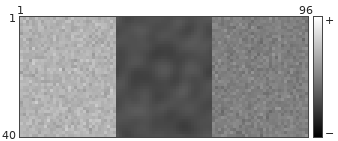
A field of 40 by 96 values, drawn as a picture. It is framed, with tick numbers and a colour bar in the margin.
It is made of 1 by 3 panels. Panel 1,1: high, fine-grained, faint in contrast. Panel 1,2: low, blotchy, faint in contrast. Panel 1,3: middling, fine-grained, faint in contrast.
